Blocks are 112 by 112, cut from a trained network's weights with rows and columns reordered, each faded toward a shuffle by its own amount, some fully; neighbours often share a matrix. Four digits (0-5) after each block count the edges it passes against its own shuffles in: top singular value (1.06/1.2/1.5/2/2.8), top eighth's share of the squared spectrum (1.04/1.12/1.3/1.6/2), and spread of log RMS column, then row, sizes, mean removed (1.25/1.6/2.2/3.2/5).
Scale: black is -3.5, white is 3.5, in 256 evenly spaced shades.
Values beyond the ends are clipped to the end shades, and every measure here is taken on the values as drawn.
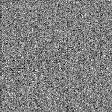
3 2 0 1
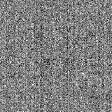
3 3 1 2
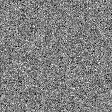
1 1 0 0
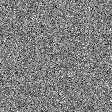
0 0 0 0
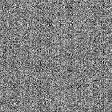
3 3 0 2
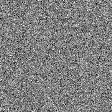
0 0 0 0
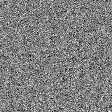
0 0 0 0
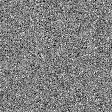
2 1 0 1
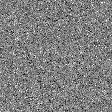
2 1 0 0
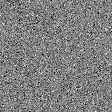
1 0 0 0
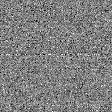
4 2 0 2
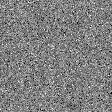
2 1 0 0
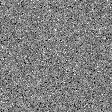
0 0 0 0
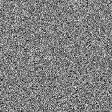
3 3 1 1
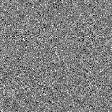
3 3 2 2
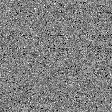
3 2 0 1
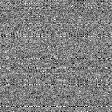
4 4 1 3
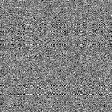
4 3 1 3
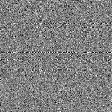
4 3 0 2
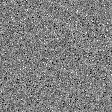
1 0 0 0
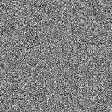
3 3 1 1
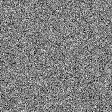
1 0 0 0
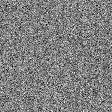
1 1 0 0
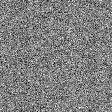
2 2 0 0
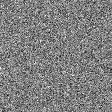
1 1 0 0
